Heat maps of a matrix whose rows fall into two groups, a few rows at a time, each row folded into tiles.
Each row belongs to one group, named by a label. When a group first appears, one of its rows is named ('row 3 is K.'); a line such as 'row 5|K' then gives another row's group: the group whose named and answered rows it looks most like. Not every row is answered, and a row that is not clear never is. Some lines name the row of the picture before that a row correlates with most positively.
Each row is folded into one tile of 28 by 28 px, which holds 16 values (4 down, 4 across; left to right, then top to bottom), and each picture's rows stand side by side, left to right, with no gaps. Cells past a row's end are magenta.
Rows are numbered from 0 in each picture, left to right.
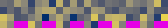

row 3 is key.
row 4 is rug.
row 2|rug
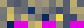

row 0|key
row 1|rug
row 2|rug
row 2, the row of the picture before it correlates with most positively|2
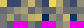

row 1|key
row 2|key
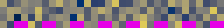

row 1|key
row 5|rug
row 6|rug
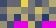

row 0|key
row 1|key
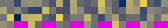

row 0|key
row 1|rug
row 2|rug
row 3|rug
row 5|key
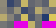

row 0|key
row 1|key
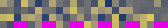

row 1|key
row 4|rug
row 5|rug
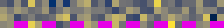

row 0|rug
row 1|rug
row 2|key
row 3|rug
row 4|rug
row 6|rug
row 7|key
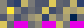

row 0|key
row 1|key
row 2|rug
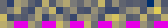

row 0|rug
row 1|rug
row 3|rug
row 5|rug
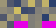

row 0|key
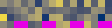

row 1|key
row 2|rug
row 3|rug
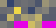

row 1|rug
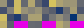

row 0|rug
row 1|key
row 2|rug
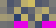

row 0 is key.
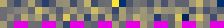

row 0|key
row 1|key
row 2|key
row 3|key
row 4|key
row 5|rug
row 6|key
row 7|rug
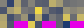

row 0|rug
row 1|key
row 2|key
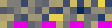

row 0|rug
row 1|key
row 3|rug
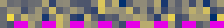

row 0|key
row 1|rug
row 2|rug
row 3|rug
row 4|key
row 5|rug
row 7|key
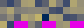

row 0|key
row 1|key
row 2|rug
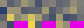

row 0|key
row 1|rug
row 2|rug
